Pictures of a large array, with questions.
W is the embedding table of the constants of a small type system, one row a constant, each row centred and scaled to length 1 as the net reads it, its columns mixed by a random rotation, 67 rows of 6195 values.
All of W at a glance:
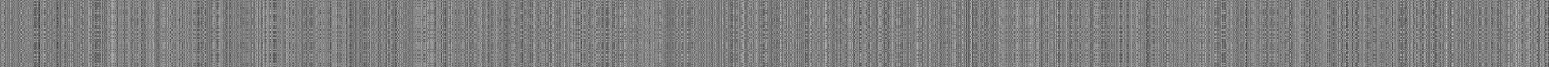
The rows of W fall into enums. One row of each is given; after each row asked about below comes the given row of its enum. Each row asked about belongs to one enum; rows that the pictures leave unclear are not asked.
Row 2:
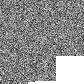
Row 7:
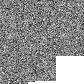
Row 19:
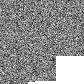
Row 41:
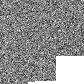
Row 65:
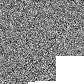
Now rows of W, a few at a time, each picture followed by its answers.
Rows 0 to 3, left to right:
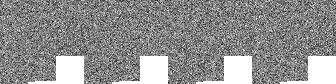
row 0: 41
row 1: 65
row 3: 41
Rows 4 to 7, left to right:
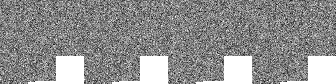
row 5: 2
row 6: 41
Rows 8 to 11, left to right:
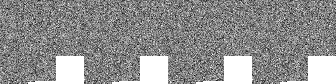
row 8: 7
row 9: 2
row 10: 65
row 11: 2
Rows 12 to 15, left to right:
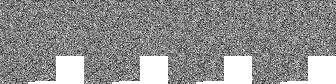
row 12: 65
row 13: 65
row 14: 2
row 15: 2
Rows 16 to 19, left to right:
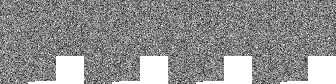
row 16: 41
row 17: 2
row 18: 7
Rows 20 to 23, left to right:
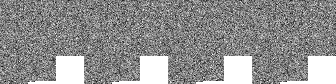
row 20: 19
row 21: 7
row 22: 65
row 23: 7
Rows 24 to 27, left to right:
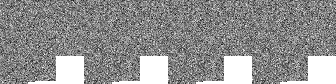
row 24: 65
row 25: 2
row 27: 2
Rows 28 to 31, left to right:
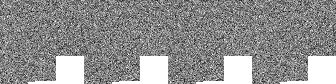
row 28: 41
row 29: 65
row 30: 65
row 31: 41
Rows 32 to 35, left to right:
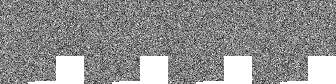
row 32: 41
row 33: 19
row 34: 65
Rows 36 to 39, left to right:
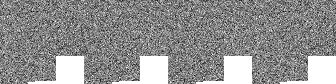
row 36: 41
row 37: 65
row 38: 65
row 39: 41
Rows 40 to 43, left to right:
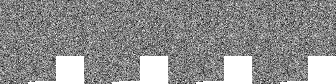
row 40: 19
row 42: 7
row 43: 7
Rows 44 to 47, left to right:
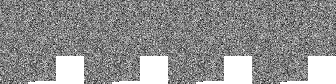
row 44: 2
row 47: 7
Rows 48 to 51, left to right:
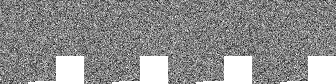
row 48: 2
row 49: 65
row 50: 41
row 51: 65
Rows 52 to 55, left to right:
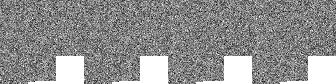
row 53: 2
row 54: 41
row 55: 41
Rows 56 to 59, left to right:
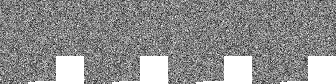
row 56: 2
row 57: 2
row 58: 41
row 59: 19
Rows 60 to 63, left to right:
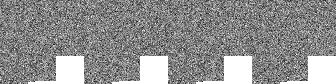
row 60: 2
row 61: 41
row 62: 2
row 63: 65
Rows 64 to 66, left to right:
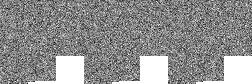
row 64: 7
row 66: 2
